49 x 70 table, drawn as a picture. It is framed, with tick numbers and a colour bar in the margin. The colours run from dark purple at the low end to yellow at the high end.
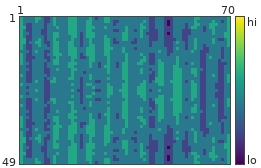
The top and bottom halves mirror each other. The grain runs up and down. Stripes running up and down repeat 12 times from left to right. There is no overall slope.
